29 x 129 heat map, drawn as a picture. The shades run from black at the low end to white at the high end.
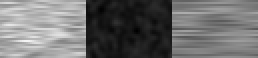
The table splits into one row of 3 panels. Panel 1,1: high, streaked across. Panel 1,2: very low, blotchy, faint in contrast. Panel 1,3: middling, streaked across.
